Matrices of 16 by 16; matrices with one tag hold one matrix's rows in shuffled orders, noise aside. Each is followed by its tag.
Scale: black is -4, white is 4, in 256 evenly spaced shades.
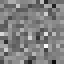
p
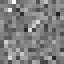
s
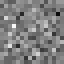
s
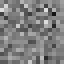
p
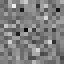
s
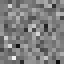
s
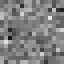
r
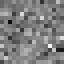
r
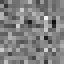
p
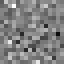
s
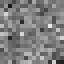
r
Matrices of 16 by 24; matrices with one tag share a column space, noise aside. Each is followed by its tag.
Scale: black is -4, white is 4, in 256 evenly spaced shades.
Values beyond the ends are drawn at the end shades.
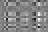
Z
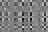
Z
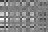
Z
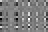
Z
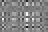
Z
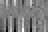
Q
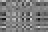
Z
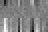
Q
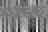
Q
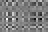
Z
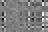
Z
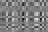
Z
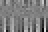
Q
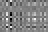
Z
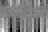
Q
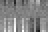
Q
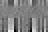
Q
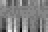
Q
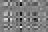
Z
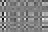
Z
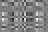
Z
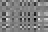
Z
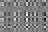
Z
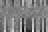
Q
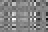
Z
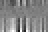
Q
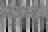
Q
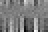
Q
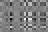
Z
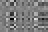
Z
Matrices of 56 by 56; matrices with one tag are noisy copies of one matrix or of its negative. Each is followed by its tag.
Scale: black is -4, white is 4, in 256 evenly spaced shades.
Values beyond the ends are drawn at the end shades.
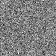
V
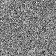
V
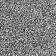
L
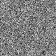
V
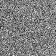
L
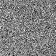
L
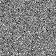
V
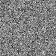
V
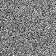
L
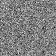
V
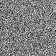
L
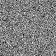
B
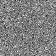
B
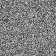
B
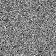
B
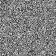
V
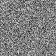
V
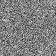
B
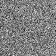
L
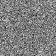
B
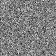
V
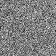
L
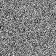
L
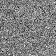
L
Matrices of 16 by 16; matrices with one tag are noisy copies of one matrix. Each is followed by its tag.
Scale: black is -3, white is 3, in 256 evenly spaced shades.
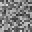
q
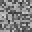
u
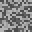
q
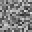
q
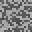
q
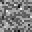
q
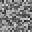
q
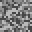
q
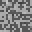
u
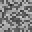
q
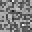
u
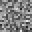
u
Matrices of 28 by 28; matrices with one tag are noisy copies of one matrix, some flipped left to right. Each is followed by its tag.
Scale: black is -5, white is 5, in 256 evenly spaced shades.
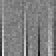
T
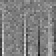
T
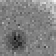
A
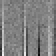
T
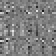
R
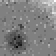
A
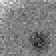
A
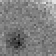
A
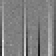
T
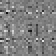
R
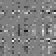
R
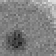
A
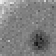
A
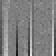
T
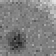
A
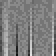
T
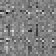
R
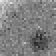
A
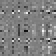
R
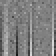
T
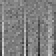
T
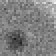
A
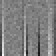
T
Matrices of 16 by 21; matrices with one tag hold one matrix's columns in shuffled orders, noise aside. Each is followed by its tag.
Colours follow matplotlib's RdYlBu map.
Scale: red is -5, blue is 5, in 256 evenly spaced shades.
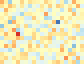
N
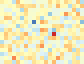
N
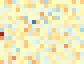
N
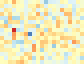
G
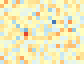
N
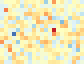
G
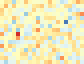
N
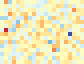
G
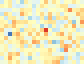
G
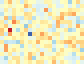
G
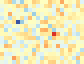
N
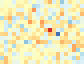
G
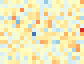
G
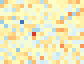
N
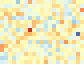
G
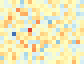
G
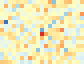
N
